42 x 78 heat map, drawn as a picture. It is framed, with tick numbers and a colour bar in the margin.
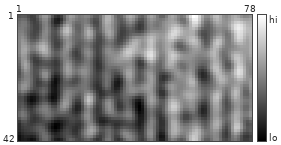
Slope: up to the top right. Lone odd cells: none. Stripes: upright, repeating 11 times. Histogram: bell-shaped.
